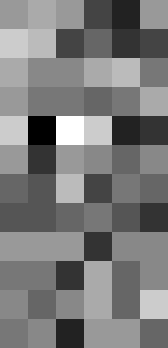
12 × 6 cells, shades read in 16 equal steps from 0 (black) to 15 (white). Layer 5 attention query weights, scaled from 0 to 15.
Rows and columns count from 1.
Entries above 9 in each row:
1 2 3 1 3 0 1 0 0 1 2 0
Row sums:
43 40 54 46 44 43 39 31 46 41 50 41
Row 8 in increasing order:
3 5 5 5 6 7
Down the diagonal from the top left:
9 11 8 6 2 8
